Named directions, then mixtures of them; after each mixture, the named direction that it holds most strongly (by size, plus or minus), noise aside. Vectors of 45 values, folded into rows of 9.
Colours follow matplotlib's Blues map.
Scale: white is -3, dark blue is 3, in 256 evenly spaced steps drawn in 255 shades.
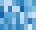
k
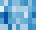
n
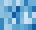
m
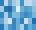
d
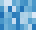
k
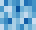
d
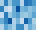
d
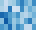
k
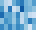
k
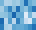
m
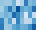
m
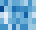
n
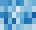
m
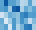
k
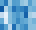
n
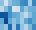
n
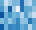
k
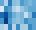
n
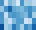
d
